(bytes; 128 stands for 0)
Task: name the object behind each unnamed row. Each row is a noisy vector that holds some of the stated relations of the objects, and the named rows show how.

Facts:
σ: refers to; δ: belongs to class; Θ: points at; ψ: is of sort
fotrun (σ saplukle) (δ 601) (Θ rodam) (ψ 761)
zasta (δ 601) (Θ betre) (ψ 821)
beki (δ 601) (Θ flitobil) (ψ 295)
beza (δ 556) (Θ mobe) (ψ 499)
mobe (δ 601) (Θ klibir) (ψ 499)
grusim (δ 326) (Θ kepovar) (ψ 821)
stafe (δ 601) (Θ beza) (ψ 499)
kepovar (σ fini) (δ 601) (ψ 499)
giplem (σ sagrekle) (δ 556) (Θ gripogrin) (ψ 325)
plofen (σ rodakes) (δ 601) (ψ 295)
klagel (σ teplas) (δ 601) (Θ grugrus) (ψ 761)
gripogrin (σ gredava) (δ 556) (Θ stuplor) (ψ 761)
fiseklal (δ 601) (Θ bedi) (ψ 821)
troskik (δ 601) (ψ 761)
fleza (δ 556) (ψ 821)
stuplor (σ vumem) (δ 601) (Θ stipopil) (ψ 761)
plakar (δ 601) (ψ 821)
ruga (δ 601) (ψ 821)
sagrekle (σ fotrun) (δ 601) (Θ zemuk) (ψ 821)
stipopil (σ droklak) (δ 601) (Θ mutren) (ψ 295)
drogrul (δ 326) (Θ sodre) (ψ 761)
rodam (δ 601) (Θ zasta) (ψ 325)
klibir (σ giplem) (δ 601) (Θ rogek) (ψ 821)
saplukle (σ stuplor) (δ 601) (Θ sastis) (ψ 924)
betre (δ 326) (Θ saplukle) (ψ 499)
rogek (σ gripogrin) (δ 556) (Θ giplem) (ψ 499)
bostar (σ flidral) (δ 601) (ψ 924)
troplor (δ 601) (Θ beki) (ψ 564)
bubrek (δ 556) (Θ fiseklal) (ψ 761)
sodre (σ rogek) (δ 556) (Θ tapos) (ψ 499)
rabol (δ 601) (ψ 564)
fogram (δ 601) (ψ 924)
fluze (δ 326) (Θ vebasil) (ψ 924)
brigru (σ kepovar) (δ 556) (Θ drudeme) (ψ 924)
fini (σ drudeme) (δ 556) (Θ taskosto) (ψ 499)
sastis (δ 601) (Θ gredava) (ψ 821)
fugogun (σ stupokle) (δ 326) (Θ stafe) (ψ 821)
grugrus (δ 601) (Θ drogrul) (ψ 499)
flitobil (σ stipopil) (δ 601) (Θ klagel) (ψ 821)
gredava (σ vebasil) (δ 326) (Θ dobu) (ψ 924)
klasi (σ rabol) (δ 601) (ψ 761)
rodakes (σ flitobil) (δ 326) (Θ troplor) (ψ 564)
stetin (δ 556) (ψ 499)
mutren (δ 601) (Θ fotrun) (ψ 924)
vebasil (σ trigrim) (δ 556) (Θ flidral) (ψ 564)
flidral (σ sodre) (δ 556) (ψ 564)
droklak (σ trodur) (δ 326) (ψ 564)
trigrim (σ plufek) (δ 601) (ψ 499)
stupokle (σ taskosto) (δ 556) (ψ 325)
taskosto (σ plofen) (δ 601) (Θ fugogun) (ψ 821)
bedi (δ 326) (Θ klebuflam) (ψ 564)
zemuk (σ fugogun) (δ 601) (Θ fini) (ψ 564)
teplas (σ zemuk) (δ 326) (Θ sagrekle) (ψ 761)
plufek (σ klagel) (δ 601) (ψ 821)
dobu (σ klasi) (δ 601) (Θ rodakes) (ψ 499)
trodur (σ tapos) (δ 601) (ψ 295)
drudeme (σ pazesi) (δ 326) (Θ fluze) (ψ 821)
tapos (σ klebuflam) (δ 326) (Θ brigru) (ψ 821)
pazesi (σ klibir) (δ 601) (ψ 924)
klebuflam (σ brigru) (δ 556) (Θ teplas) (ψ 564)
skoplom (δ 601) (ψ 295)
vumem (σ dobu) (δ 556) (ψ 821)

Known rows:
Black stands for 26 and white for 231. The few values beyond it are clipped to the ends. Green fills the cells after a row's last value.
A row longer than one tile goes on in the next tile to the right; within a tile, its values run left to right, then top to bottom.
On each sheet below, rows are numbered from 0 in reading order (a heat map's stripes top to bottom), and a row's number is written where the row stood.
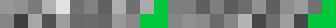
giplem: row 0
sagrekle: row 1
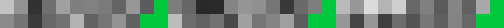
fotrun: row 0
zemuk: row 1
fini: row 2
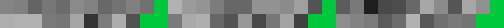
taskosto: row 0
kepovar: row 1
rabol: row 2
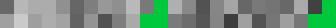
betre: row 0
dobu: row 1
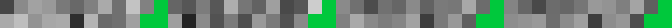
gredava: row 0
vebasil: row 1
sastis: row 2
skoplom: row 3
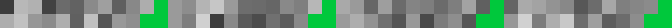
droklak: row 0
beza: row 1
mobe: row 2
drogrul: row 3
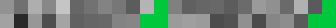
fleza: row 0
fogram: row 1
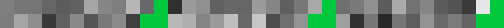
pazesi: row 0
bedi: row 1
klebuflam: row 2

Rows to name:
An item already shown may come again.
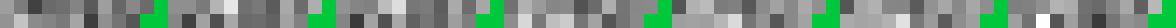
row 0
klagel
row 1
giplem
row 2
giplem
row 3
drogrul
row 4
grusim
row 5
grusim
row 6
stupokle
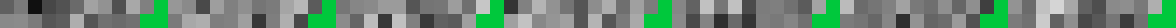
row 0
rabol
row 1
rodam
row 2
vumem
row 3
fluze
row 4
brigru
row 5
grugrus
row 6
sodre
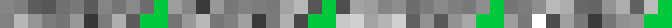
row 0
flitobil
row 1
rodam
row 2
fugogun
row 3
stupokle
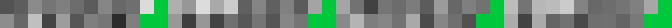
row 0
flidral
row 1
fini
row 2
klagel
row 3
rogek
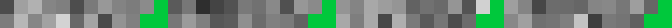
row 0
drudeme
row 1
troplor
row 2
bubrek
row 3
klasi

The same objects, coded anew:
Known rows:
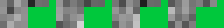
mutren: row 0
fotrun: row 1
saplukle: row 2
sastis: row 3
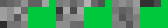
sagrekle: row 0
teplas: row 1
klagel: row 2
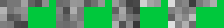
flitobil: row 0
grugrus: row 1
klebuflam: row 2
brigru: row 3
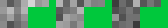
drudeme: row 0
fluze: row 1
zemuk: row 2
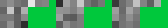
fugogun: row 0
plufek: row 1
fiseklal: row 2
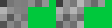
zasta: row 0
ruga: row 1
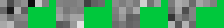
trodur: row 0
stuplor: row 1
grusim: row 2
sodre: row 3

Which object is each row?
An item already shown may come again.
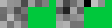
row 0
bubrek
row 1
trodur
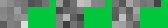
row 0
klasi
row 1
bedi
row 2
gredava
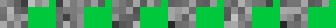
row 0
fini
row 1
trigrim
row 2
rabol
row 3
sagrekle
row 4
gredava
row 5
sagrekle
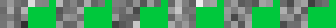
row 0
fugogun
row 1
drogrul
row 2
rabol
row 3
fleza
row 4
kepovar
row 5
dobu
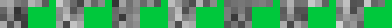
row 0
vebasil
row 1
giplem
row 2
trigrim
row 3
giplem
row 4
troplor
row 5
flidral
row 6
stupokle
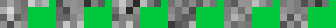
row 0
vumem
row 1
bostar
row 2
gripogrin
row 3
rabol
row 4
betre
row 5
rodam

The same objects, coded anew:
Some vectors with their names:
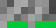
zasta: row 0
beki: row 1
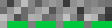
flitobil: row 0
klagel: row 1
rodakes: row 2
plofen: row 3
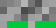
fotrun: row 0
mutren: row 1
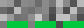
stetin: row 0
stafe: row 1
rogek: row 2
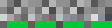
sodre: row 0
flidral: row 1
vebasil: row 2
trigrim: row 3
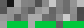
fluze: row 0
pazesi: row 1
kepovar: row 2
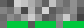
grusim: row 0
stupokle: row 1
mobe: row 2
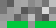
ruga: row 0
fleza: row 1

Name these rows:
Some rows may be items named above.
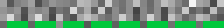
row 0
trigrim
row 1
trigrim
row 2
fleza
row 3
gripogrin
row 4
kepovar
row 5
kepovar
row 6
vumem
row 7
fini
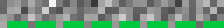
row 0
rodam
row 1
vumem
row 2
grugrus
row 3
fugogun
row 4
dobu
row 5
dobu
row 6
betre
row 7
bubrek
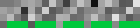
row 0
zemuk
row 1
stupokle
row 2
bostar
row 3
gredava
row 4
brigru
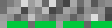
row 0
sagrekle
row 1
giplem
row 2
drogrul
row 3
trigrim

